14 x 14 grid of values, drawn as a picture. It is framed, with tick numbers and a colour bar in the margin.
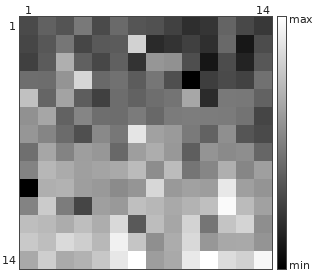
Slope: up to the bottom. Ninth with the lowest average: top right. Ninth with the highest average: bottom right.
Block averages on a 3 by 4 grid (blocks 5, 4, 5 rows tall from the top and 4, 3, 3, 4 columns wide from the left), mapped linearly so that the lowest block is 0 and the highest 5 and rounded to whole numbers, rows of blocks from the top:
2110 / 3332 / 4555
